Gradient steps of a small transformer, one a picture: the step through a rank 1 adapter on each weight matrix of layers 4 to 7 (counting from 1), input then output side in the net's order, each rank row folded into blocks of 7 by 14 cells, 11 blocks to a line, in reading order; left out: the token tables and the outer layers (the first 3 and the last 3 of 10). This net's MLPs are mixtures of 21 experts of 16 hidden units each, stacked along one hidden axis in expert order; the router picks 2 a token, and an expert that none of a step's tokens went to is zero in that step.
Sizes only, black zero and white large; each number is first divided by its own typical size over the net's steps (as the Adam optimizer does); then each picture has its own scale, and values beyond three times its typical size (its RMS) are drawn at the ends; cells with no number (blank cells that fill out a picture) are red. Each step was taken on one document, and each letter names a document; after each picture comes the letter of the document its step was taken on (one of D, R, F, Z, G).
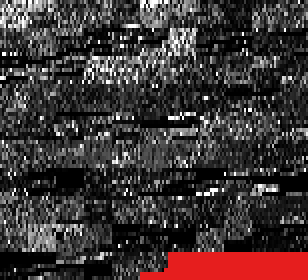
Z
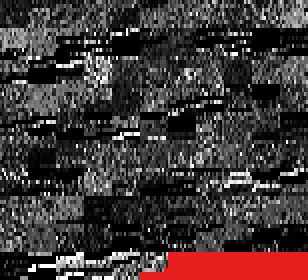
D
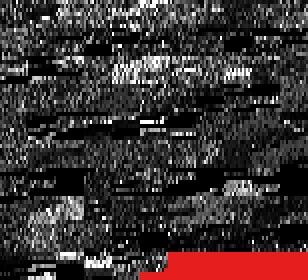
Z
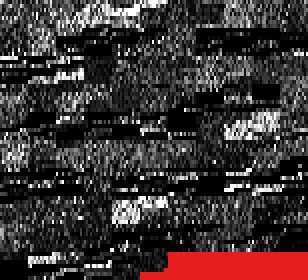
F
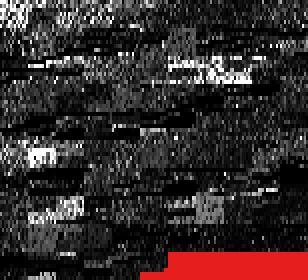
Z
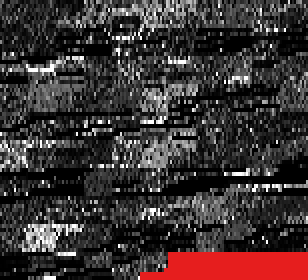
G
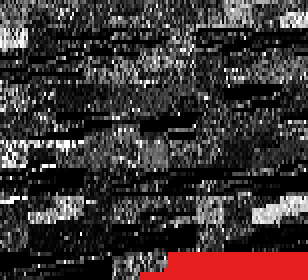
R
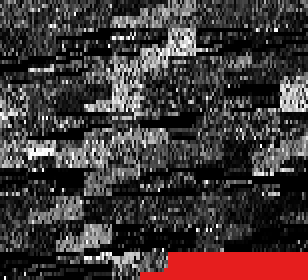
R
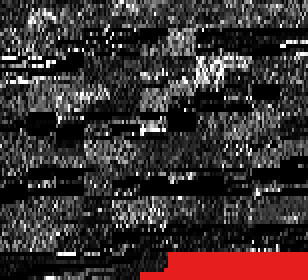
F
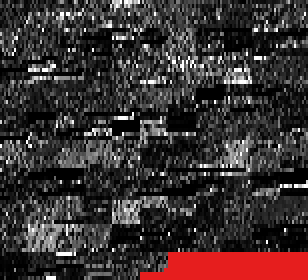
G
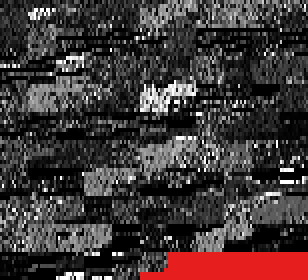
D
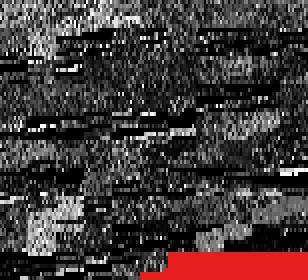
R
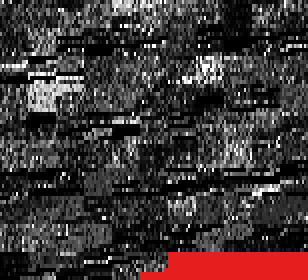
F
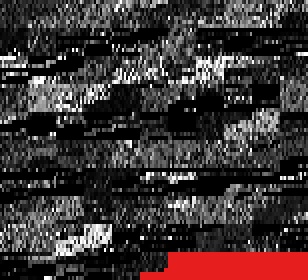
F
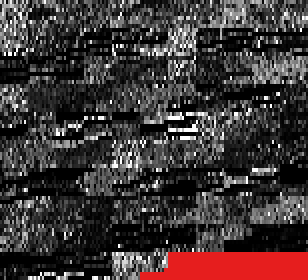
R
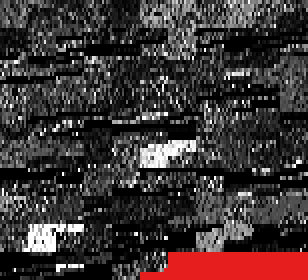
D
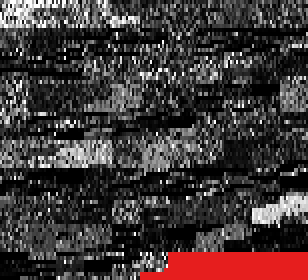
R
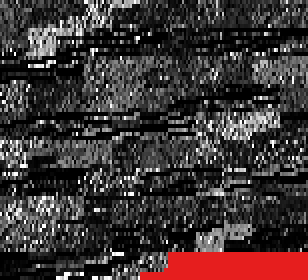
Z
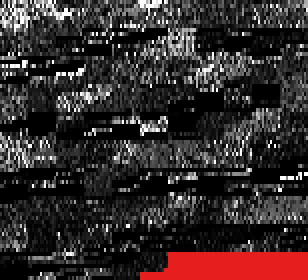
F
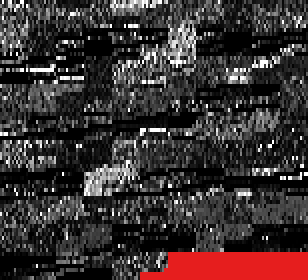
G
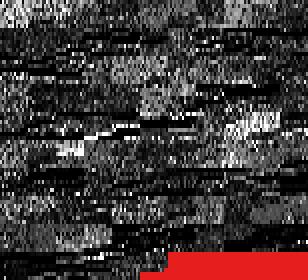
R
